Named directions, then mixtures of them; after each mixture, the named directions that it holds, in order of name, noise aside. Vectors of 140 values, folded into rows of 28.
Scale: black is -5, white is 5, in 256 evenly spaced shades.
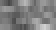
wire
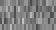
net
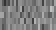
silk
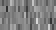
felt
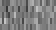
felt, net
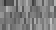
felt, silk, wire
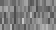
net, wire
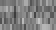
net, wire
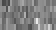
felt, silk, wire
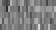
felt, net, silk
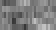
wire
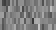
felt, silk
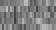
net, wire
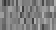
silk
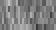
net, wire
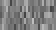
felt, silk, wire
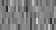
felt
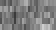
net, wire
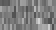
felt, net, wire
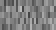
felt, silk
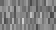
net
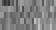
silk, wire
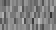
net, silk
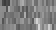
felt, silk, wire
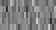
felt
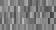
net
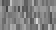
felt, silk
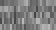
net, wire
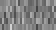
net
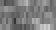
wire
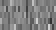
felt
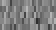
felt, net, silk
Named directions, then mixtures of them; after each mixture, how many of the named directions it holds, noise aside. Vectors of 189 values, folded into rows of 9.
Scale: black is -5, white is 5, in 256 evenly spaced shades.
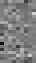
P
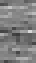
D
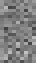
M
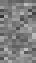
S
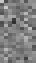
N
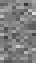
three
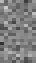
three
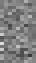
two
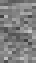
three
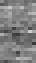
one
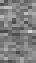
two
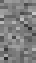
two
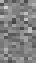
two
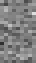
three
